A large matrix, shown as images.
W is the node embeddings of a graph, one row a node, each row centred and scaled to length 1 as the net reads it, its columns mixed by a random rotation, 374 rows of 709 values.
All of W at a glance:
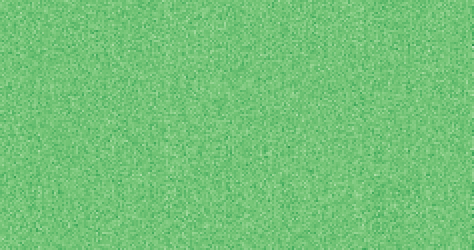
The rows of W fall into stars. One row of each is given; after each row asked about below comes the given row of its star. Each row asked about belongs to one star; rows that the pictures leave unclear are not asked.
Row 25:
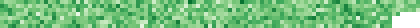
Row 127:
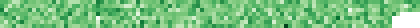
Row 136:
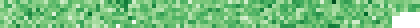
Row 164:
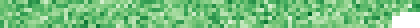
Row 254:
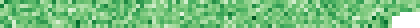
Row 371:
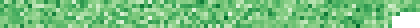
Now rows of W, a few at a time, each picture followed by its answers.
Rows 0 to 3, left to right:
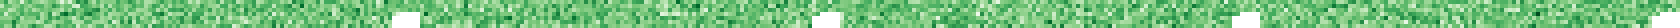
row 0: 136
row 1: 371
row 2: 127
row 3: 25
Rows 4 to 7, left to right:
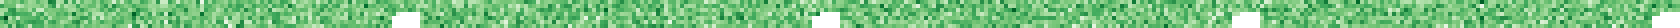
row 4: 254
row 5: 371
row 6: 136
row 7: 127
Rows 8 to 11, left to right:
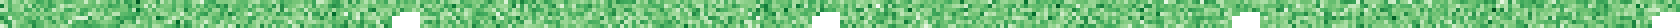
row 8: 254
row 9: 25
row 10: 371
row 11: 371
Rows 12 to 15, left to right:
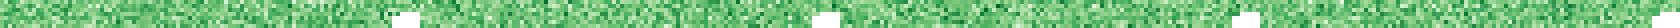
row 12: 371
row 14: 127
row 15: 127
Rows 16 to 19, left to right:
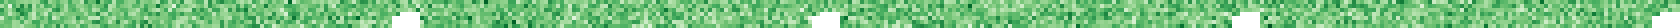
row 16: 127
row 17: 254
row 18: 254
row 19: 254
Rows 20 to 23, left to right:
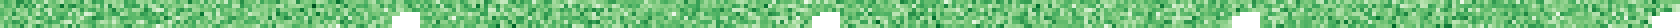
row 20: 25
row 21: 25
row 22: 164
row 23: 254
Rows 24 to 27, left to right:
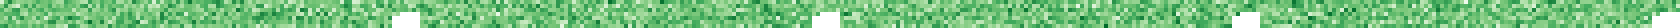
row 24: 25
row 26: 371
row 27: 164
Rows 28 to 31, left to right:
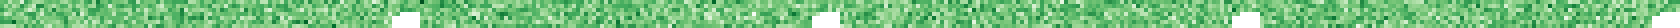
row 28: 136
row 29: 164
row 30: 136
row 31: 25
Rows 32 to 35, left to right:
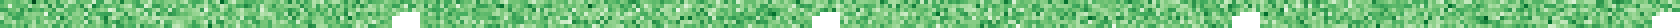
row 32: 127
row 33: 25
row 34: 127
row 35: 371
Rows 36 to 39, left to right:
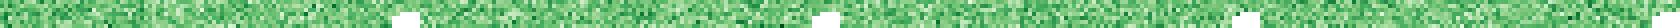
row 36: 254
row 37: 254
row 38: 371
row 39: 25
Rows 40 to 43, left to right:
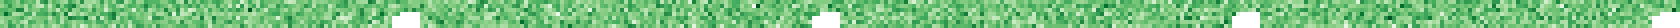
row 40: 371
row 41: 127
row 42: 127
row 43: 371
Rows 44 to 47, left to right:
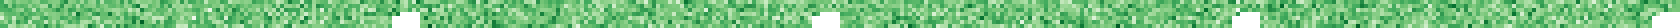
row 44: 127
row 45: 254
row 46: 25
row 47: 164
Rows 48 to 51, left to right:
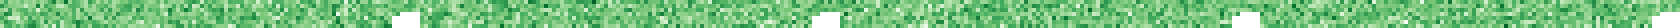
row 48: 254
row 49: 136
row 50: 371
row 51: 25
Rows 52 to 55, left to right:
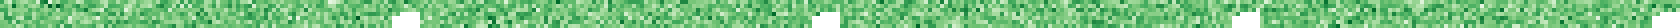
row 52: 127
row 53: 25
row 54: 25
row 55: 25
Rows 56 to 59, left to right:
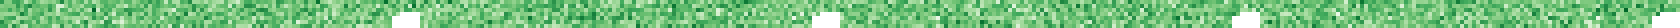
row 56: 164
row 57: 136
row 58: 127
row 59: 25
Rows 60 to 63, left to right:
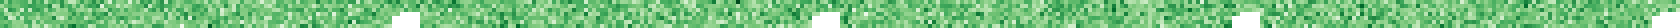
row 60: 164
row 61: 164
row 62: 254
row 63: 254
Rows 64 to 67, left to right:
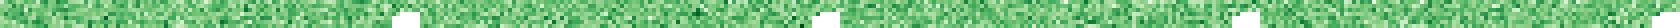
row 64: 127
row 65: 25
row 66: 25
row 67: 25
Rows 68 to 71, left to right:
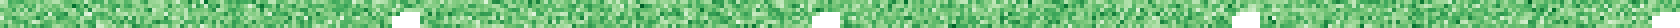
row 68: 25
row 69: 136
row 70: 254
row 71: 136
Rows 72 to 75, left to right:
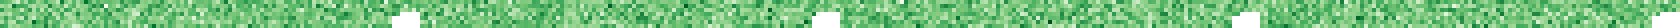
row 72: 127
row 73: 254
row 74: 254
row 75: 25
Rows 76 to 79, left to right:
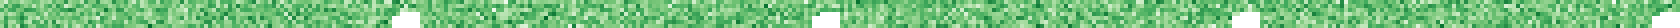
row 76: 127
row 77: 25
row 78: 164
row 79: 25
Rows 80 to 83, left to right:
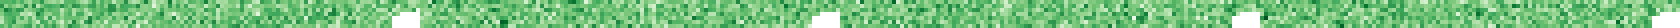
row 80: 25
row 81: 164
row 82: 254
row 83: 254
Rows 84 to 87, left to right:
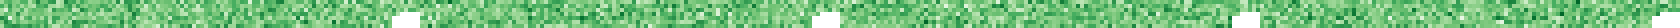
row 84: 254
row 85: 254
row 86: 127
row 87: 164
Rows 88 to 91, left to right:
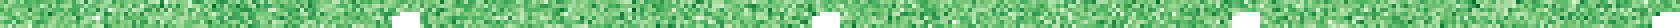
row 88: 127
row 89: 254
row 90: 164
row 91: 371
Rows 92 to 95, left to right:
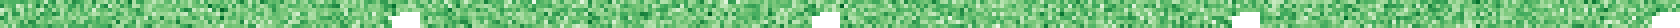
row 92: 254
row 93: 254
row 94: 254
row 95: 136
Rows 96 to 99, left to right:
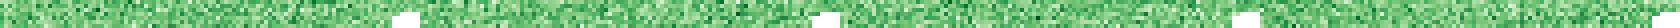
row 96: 136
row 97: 371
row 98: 136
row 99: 25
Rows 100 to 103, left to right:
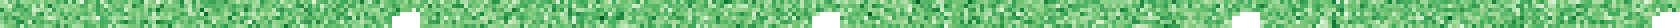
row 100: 127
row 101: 136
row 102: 136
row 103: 25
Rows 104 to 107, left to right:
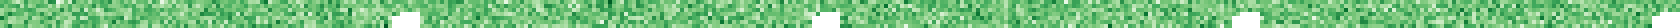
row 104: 254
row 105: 25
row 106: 254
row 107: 127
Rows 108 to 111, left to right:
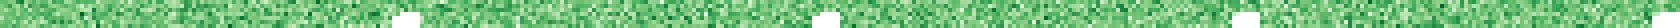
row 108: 164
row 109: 127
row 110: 164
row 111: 136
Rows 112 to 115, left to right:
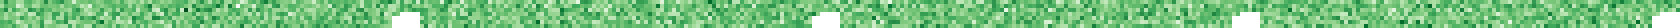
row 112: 371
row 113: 127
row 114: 164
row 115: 127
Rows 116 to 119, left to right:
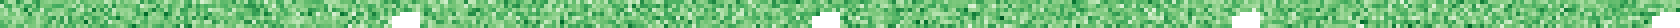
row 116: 164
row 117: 127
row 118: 254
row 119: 127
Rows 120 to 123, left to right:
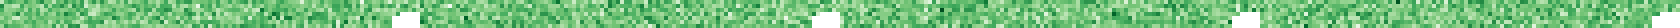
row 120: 25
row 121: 254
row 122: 25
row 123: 127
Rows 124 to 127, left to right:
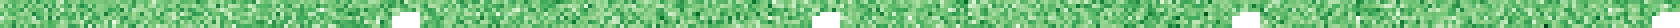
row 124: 25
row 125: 25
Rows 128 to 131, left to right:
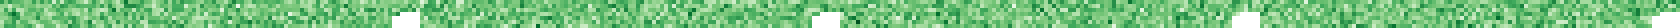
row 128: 25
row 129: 371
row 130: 127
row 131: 164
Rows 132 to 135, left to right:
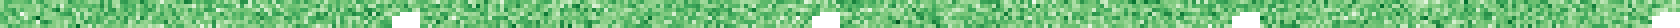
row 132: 25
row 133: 127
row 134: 164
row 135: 254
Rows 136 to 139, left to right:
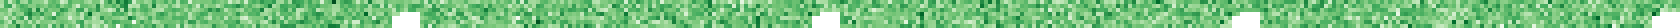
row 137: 127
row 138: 164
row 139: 127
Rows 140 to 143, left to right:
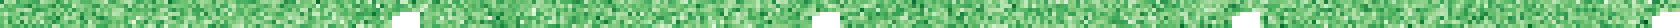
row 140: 164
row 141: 164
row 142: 254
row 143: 254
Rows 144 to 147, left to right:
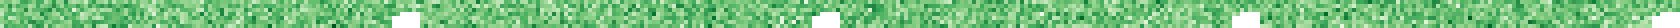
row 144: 254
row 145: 127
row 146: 164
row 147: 136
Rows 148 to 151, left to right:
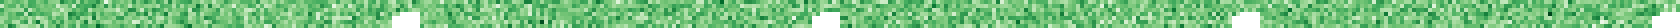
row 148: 164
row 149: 136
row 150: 254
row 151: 127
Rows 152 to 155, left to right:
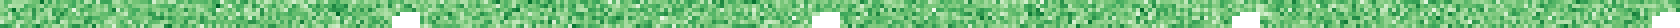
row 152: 25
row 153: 136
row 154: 254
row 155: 164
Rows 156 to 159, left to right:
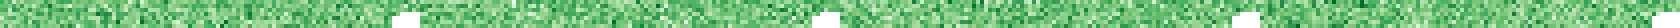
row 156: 127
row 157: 136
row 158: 136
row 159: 254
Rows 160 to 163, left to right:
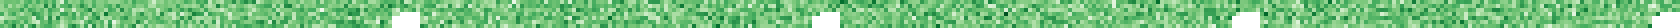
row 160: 25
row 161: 371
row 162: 164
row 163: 371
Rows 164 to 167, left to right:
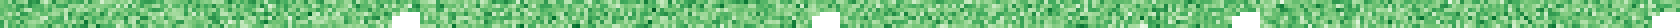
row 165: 136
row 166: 371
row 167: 136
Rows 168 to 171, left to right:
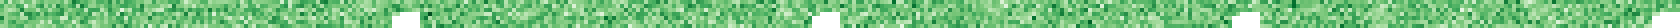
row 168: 136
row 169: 254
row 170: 254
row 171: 164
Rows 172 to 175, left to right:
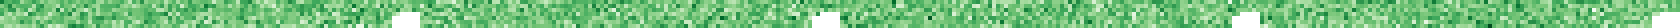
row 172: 164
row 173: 371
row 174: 254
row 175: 136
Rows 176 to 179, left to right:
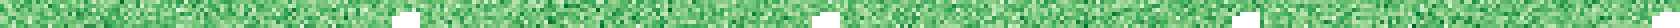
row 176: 127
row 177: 371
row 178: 25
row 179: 136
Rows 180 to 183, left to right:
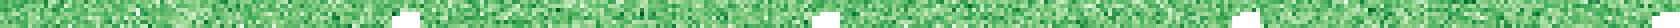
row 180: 127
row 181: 254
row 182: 25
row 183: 25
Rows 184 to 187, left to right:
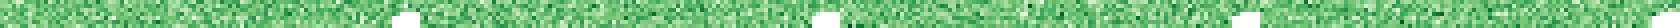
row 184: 127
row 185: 254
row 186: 254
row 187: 127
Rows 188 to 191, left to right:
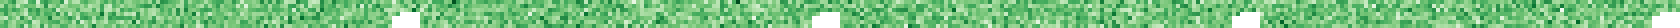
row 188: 371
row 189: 164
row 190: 25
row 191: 127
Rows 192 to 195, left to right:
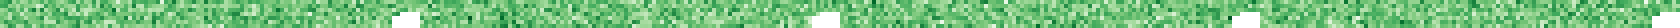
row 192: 25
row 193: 164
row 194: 164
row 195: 127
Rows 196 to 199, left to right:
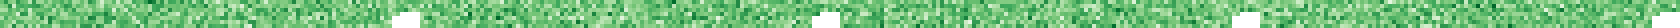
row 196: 164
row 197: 127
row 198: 25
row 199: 371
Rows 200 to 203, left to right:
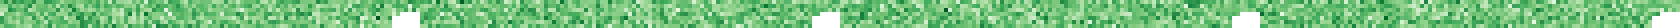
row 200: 164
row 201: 25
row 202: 127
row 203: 25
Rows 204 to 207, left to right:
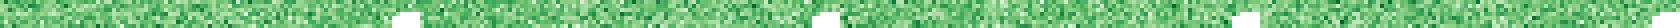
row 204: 164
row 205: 254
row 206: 254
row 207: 136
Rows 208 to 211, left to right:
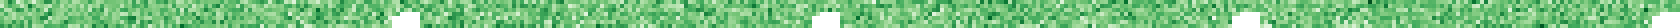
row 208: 371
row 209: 254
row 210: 136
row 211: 136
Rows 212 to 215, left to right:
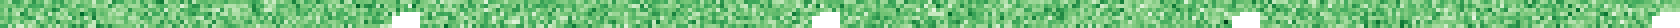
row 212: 164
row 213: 136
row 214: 254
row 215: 127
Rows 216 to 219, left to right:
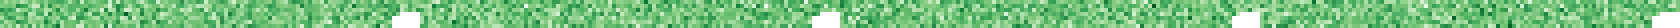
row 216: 127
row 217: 127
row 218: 254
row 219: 254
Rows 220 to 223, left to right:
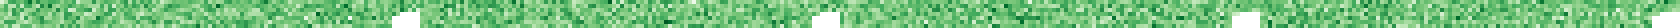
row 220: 25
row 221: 25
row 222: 136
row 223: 254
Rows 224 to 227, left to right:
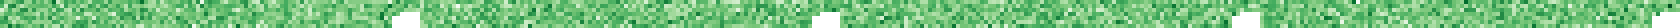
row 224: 254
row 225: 25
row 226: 254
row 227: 25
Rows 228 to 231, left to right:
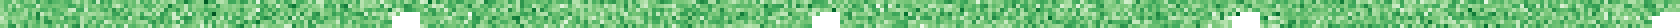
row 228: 25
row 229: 25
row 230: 371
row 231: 254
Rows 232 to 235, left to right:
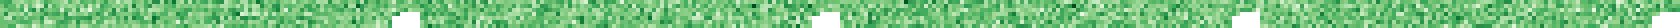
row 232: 371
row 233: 254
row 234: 254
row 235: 136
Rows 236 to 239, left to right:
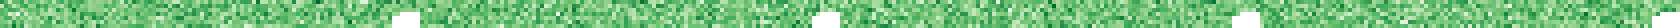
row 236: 164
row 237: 127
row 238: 127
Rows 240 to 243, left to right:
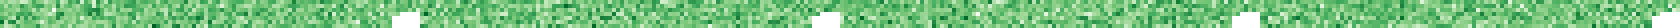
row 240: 136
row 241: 371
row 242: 25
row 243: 254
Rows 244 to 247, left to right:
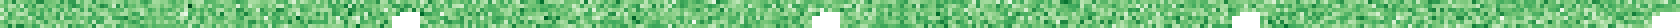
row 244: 25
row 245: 371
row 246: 127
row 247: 136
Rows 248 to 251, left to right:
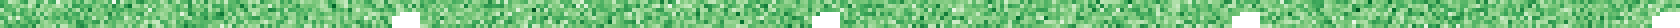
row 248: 254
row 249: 25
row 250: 164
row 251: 136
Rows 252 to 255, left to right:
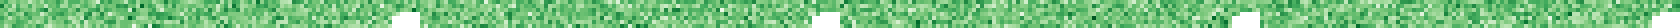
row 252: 136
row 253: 136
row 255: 164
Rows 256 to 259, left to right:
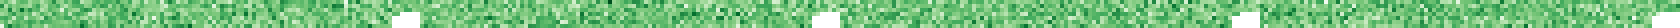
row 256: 254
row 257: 25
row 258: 254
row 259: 136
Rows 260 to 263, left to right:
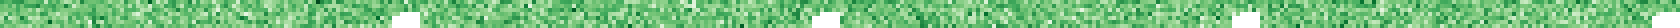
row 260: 164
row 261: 164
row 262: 164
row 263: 164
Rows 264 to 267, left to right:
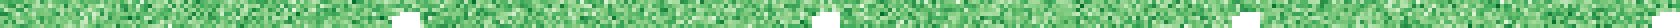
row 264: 371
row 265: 254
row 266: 25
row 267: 127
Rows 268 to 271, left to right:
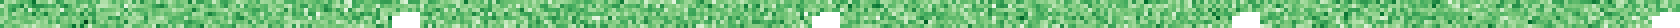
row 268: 164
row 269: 371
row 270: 164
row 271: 136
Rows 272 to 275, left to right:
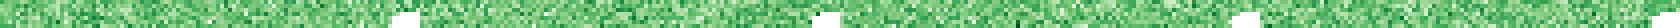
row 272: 164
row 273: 371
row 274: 164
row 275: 254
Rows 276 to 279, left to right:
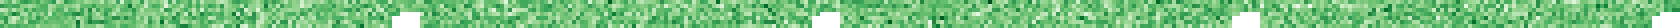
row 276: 254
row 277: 25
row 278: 164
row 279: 371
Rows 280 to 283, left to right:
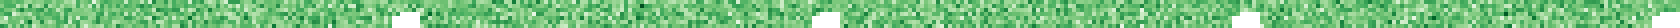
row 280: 371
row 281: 254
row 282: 127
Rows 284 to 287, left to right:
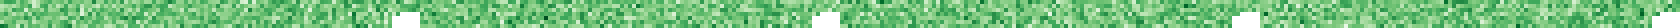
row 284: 371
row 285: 25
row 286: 25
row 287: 371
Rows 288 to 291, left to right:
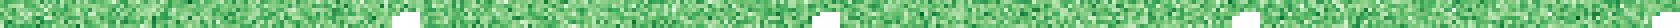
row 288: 25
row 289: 25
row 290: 164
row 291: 371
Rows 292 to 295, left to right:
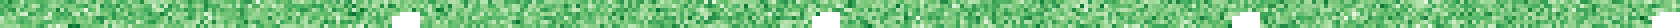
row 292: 25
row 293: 371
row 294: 371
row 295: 254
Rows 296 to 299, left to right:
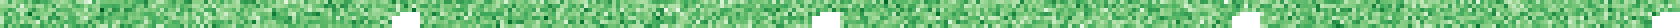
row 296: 25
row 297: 25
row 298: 127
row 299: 254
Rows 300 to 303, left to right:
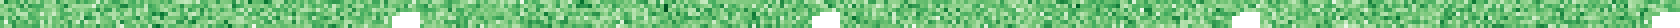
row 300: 136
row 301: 127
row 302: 127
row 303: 371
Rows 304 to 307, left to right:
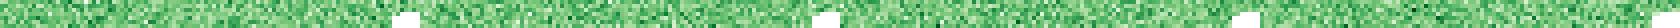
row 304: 25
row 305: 136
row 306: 164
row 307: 164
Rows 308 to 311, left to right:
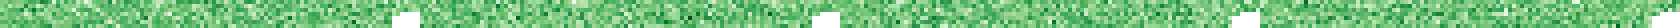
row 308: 25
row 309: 25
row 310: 25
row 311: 371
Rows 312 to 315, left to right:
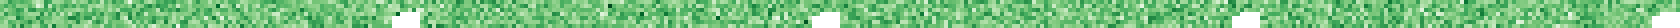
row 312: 371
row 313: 254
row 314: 25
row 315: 254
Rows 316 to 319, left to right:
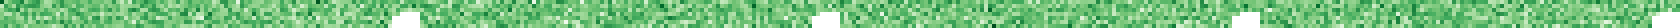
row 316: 164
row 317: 254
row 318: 136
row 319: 136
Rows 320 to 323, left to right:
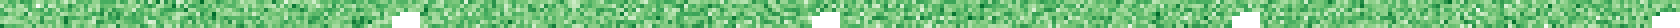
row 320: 371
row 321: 25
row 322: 371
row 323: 25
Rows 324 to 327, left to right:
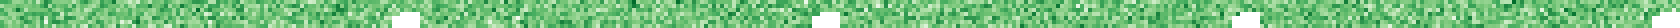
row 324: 371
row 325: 127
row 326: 371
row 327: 127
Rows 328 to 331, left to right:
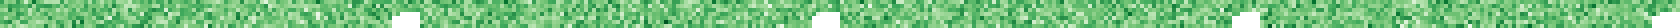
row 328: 164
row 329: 164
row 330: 254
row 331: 254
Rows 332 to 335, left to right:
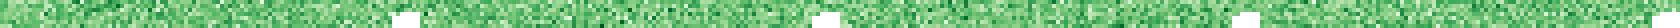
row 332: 136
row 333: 371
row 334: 25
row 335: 127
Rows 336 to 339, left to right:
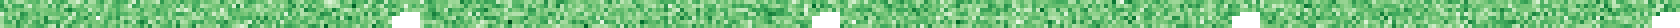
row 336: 127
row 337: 25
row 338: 127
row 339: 25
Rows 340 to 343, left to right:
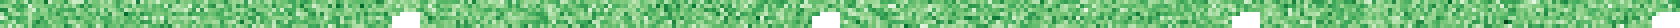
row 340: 127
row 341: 127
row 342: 371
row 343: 164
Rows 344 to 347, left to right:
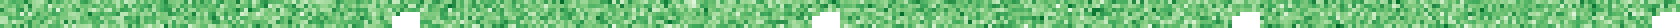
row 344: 371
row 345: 164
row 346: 136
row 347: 254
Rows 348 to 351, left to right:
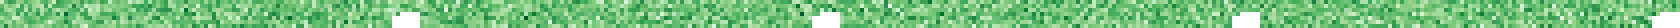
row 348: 371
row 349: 371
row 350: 371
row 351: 254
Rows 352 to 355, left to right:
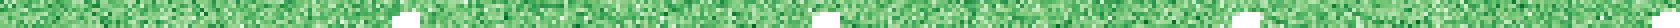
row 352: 127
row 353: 136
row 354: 136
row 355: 127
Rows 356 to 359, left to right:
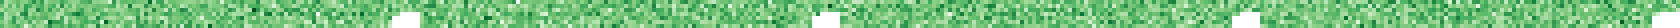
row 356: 164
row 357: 371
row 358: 136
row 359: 136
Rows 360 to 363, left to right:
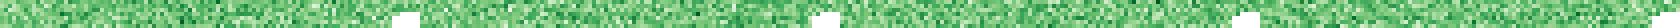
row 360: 136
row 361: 371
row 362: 164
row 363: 25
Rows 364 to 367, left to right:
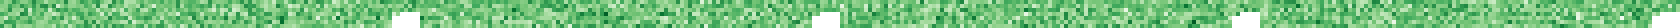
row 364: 164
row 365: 136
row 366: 371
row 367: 164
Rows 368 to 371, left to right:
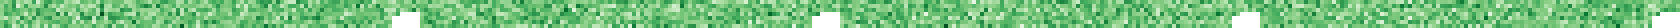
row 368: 371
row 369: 25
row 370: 127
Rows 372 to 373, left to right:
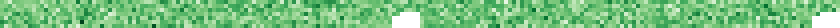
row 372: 136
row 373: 25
